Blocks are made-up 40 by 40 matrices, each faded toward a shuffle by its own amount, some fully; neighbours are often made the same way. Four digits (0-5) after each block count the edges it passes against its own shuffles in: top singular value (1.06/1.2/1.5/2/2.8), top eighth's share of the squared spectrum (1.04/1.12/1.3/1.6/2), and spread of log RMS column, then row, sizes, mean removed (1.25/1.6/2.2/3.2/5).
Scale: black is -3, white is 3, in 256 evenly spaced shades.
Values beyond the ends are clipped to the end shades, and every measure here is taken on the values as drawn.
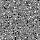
0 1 1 0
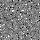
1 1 1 0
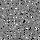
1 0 0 0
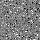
0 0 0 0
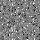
2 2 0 0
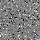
0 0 0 1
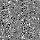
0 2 2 0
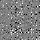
2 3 2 2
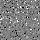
2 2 0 0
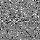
2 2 0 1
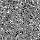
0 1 1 0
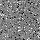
1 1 0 0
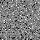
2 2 0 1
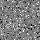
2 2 0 0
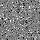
0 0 0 0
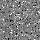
0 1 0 0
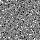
1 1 0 0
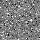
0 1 0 0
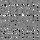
2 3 2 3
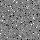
0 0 0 0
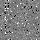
2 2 1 0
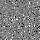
2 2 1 1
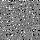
1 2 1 1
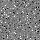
0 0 0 0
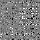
2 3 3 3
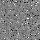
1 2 1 0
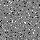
1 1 0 1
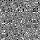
3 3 1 1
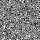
0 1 0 0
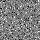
0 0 0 0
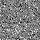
0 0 0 0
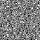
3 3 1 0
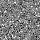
1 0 0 0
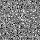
2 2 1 0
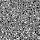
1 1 0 0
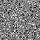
2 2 0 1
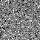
0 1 0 0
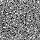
2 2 0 0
